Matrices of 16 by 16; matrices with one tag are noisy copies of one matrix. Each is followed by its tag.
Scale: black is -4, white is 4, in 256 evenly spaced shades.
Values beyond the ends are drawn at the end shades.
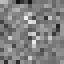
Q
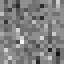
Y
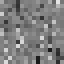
Y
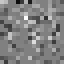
Q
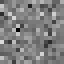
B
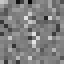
Q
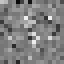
Q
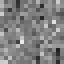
Y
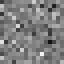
B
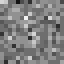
Q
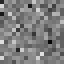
B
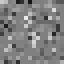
Q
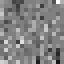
Y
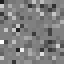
B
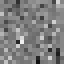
Y
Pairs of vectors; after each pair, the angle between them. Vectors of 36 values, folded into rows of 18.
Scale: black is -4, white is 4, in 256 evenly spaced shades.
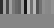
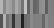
partly opposed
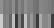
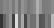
nearly opposite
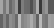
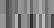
partly opposed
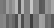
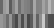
partly aligned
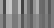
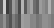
nearly opposite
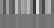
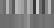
nearly parallel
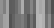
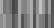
partly aligned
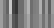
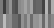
partly aligned
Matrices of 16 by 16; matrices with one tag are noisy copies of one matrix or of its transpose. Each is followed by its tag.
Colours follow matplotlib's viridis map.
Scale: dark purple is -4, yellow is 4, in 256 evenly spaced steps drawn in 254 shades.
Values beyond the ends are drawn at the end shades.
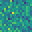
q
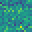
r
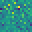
q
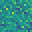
q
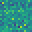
r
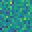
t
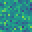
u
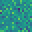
q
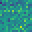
r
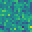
u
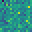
r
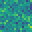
u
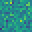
t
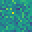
q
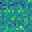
r
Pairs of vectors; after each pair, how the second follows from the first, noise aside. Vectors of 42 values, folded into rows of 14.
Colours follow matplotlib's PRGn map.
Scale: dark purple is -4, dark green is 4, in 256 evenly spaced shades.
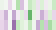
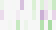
partly zeroed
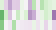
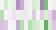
wrapped around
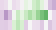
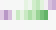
partly zeroed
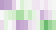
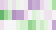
wrapped around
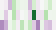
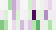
negated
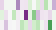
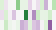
negated
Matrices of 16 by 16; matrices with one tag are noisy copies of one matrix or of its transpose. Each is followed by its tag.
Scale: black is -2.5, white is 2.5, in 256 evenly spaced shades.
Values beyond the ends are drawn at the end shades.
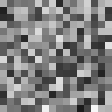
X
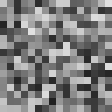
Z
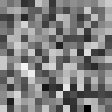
Z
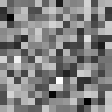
X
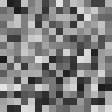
X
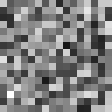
X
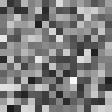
X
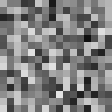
Z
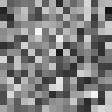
X
